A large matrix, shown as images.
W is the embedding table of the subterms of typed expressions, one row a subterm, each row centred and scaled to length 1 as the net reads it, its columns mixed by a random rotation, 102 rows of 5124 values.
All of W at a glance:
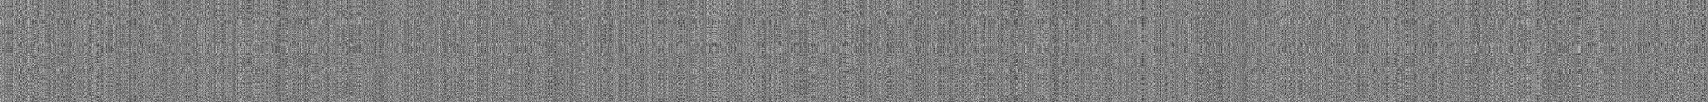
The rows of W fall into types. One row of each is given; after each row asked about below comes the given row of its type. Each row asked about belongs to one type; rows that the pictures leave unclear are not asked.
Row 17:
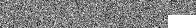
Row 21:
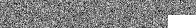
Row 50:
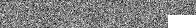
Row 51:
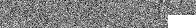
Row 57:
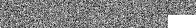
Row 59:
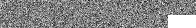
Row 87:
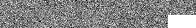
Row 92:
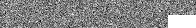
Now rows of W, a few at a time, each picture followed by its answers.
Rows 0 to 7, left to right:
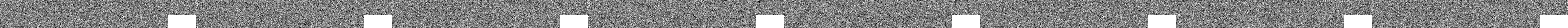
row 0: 57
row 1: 59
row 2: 59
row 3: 59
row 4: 21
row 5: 57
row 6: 50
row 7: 59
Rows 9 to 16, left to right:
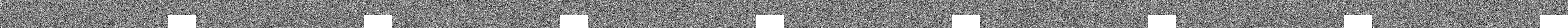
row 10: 92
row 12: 57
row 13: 57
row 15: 92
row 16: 50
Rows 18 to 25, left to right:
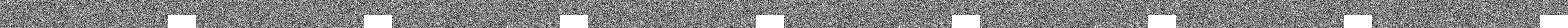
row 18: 59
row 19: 59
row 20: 21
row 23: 21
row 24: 59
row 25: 92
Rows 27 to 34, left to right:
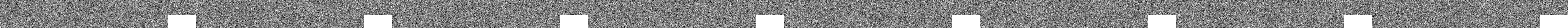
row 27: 51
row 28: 59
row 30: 50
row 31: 50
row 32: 51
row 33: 50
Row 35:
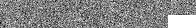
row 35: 92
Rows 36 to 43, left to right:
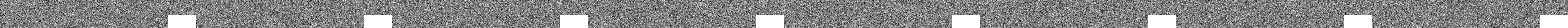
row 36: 92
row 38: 17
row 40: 59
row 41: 92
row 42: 92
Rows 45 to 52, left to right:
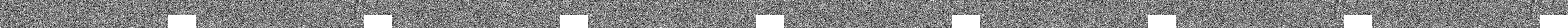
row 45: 57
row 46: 51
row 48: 50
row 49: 21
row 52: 51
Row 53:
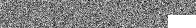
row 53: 59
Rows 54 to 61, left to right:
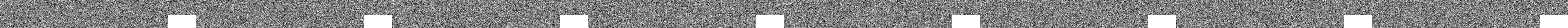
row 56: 21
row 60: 50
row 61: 59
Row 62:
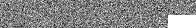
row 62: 57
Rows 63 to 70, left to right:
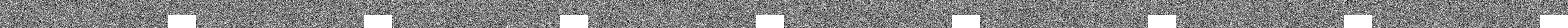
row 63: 87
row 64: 50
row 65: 21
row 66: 87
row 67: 21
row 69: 17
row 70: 17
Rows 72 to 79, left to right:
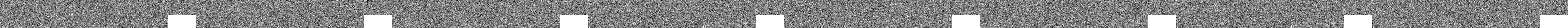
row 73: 17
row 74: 50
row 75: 21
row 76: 57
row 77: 51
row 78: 21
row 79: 50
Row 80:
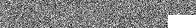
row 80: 87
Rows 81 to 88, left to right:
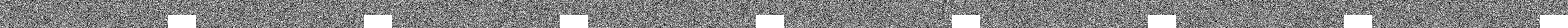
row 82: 57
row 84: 51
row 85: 51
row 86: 50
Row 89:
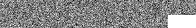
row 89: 51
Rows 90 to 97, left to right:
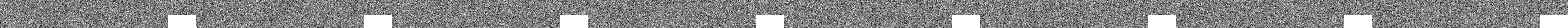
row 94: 17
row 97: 57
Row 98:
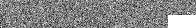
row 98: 92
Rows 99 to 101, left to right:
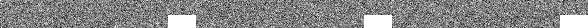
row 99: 21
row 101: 21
